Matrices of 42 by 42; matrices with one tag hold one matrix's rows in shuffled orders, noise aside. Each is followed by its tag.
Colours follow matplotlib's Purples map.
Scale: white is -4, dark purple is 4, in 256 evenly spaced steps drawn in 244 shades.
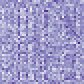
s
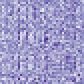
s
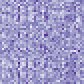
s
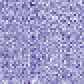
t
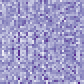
s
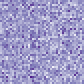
t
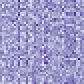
s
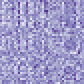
s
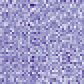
t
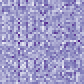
s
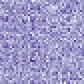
t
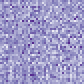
t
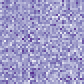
t
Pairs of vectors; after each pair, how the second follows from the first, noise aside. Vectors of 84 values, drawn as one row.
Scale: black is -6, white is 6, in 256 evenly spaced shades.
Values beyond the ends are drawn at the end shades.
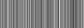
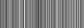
wrapped around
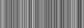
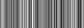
scaled up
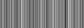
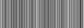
wrapped around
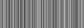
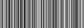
scaled up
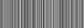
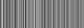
wrapped around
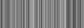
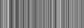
wrapped around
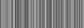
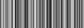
scaled up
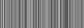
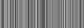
wrapped around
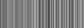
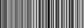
scaled up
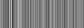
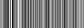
scaled up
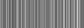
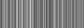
wrapped around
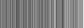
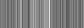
wrapped around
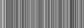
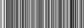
scaled up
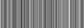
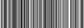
scaled up
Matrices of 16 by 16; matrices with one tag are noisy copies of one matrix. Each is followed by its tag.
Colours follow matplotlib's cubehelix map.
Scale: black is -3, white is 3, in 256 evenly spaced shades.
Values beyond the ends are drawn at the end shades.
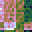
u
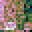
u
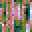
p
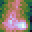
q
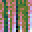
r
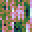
p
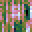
p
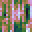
p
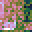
u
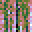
r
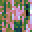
p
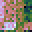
u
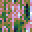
p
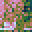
u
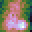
q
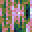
p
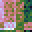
u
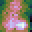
q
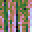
r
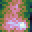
q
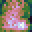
q
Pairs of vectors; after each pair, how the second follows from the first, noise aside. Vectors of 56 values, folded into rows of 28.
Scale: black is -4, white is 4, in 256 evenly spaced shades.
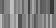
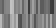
copied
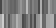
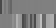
partly zeroed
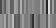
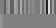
partly zeroed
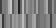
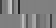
partly zeroed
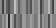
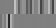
partly zeroed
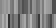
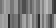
copied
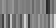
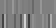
partly zeroed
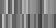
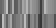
copied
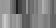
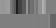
partly zeroed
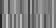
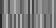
copied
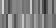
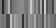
sign-scrambled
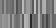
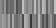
copied
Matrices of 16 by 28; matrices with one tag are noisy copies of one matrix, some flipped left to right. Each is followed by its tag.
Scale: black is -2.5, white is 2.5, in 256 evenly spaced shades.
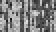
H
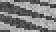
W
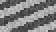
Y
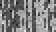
H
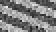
Y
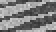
W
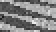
W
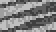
W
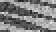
W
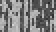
H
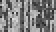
H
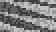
W
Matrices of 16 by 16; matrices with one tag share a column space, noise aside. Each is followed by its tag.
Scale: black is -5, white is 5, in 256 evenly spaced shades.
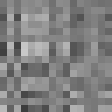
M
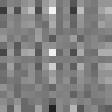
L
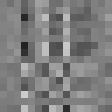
M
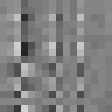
M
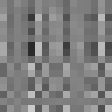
M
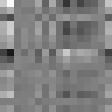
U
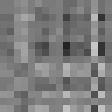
M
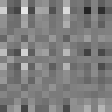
L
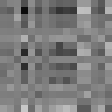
L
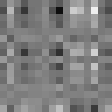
L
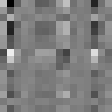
U
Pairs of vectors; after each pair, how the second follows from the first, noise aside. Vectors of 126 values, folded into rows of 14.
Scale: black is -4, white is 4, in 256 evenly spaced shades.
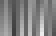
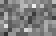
shuffled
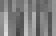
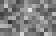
shuffled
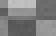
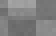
shrunk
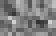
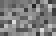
shuffled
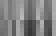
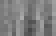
shrunk
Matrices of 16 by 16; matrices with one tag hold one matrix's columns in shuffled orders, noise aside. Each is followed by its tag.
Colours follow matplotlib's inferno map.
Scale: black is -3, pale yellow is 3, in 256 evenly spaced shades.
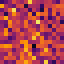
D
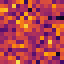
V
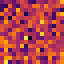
D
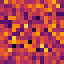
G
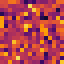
V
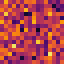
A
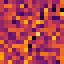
D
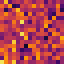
D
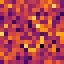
G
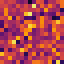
V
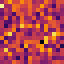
G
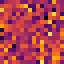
D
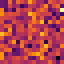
A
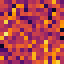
D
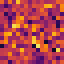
G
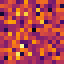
A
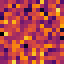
D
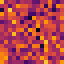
D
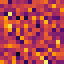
V
